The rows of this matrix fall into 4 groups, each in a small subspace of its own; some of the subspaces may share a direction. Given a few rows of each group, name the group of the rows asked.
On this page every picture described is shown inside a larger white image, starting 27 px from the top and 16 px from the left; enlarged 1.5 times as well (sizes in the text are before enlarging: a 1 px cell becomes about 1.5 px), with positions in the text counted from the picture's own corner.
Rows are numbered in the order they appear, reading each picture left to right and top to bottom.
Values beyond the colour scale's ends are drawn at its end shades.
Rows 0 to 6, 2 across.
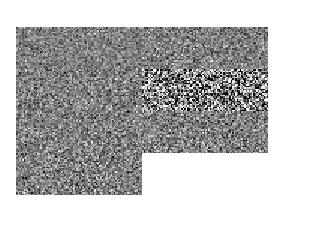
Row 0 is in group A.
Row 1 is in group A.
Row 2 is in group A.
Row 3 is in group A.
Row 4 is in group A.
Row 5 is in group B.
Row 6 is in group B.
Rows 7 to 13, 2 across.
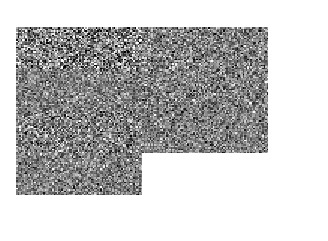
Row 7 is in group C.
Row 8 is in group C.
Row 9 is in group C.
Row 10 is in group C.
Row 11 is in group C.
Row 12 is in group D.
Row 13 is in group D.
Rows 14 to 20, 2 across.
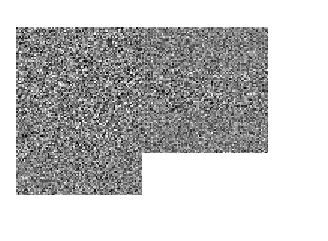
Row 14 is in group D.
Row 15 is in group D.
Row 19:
D
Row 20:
B
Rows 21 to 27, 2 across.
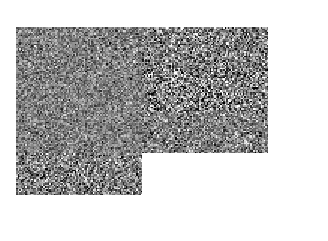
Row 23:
C
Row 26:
C
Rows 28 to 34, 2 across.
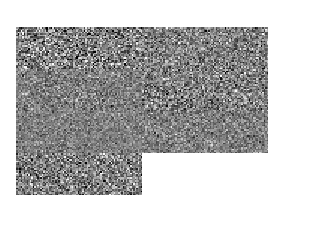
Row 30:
B
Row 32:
C
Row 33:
C
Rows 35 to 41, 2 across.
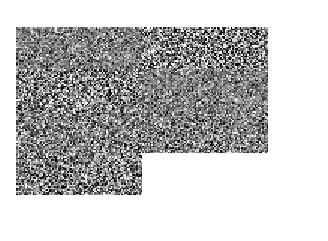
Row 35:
D
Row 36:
B
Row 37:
A
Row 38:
D
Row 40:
D
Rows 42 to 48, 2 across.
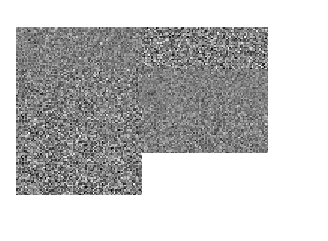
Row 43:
D
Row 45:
B
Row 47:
C
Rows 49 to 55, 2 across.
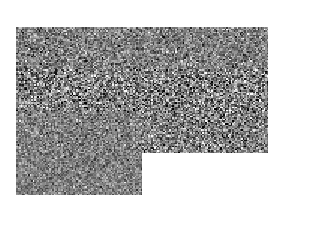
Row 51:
D
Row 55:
D
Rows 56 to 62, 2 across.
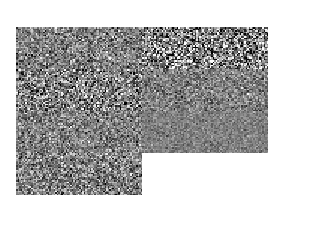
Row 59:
C
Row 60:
C
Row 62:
A
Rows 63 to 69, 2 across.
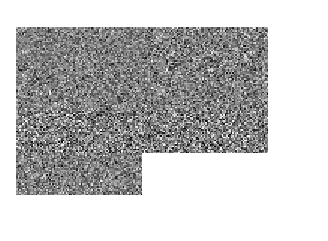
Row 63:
B
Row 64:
C
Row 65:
A
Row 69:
C
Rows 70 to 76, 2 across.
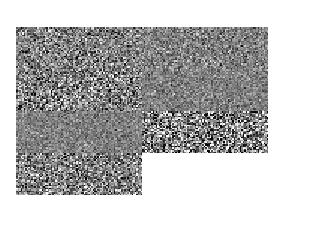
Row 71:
B
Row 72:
A
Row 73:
B
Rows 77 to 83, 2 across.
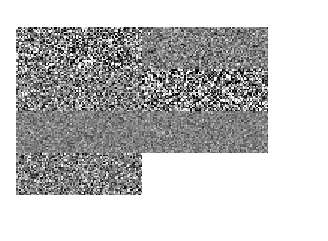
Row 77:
D
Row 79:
B
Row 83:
C
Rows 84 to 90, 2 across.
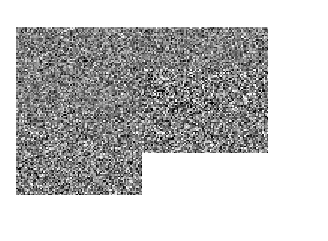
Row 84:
A
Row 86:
C
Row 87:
A
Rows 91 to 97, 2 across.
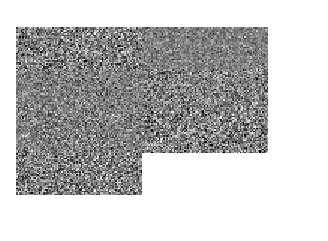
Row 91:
D
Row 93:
B
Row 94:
C
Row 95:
B
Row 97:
B
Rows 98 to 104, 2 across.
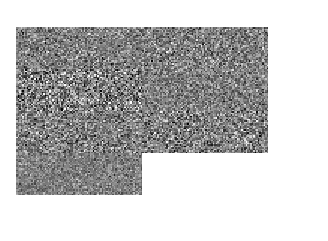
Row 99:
C
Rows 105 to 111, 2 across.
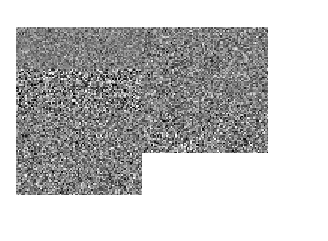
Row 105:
B
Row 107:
D
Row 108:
B
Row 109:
B
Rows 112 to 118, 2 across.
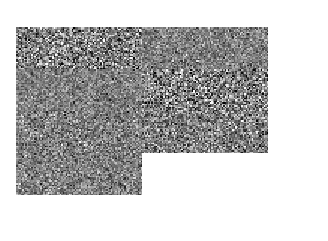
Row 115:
D
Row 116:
D
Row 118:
C
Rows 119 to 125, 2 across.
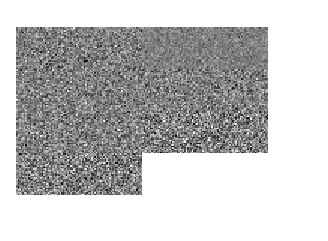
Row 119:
A
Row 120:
D
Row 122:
A
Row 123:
D
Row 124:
A
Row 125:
A
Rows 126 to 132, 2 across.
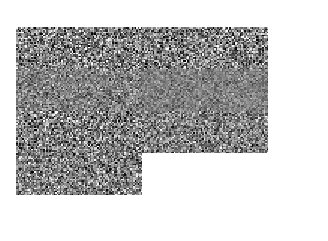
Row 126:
D
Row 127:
A
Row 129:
D
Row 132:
A
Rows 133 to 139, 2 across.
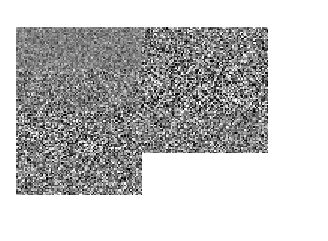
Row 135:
A
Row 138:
D
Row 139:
D
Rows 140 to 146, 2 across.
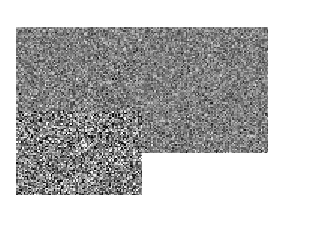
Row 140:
A
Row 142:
D
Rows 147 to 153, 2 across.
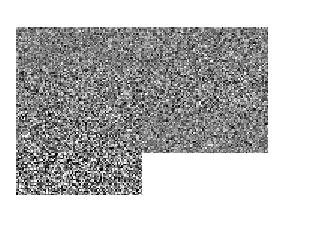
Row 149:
A
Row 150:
D
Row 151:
B
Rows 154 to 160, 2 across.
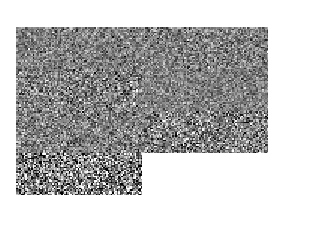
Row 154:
D
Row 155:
A
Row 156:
A
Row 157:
A
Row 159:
A
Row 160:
C
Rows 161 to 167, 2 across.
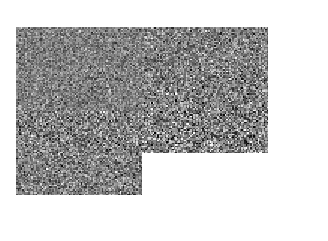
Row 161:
D
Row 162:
D
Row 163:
A
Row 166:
C
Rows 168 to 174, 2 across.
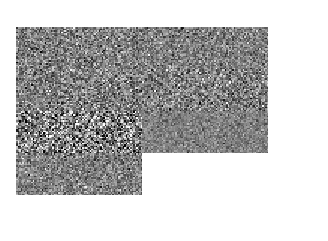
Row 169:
D
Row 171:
D
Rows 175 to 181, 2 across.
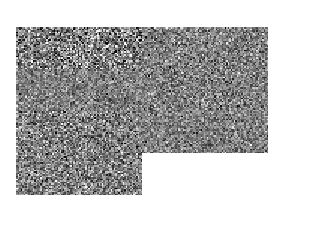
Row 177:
D
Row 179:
A
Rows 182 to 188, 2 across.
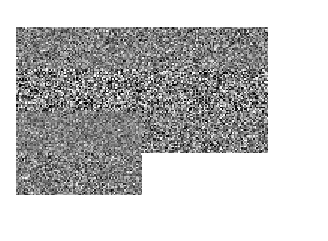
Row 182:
C
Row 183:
C
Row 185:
C
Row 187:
B
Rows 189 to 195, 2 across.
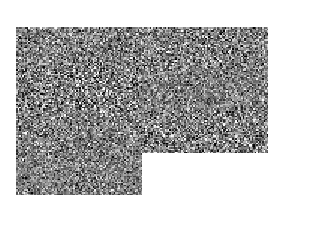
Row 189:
D
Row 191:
B
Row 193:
C
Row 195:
B
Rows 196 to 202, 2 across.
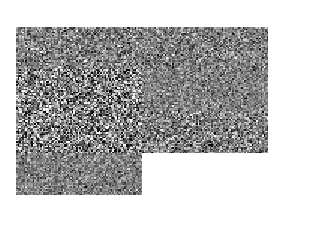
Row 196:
D
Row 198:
C
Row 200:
C
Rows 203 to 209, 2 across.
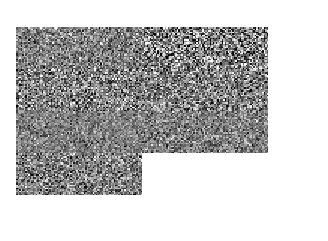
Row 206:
A
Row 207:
C
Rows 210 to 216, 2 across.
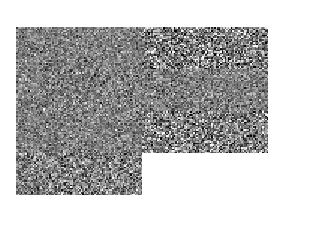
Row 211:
B
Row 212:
D
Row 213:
B
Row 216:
A
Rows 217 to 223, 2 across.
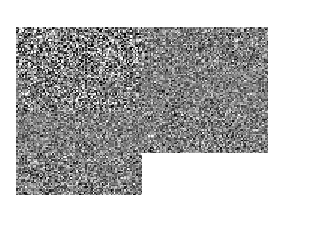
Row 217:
A
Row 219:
B
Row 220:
D
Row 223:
B
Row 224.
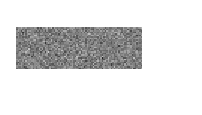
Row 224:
B
